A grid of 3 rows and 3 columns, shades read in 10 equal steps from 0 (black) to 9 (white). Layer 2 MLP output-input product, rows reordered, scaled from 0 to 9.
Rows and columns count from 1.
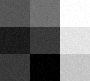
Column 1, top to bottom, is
3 1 2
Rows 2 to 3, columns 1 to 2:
1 2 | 2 0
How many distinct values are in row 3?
3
